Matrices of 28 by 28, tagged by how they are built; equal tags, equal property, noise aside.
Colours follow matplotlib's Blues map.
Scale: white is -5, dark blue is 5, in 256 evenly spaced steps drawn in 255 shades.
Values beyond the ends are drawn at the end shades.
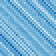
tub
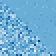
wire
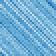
tub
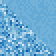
wire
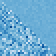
wire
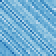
tub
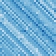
tub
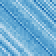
tub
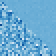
wire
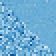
wire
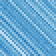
tub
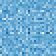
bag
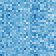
bag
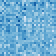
bag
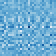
bag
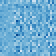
bag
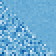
wire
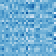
bag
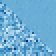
wire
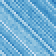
tub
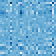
bag
